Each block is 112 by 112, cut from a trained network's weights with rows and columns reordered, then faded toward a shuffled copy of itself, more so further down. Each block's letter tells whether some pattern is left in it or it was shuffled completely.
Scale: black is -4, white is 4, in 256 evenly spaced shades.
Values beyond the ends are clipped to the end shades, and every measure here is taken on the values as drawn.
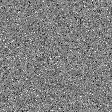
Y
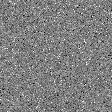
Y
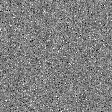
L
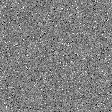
Y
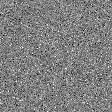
Y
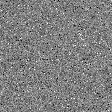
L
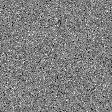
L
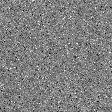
Y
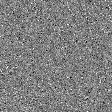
Y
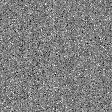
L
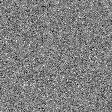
Y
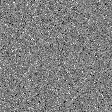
Y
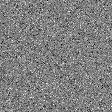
Y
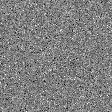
Y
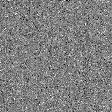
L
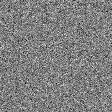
Y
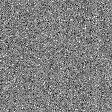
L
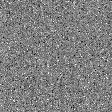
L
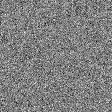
L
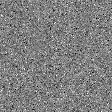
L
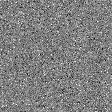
Y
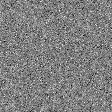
L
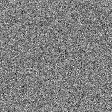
L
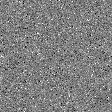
Y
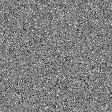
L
